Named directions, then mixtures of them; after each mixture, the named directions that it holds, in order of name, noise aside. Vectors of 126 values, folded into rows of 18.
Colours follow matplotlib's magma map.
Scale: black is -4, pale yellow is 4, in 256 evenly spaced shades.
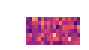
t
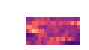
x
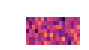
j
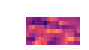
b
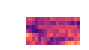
x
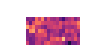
j, x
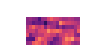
b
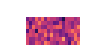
j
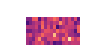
b, t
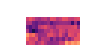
x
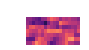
b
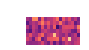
t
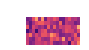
j, t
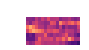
b, x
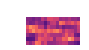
b, x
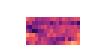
x
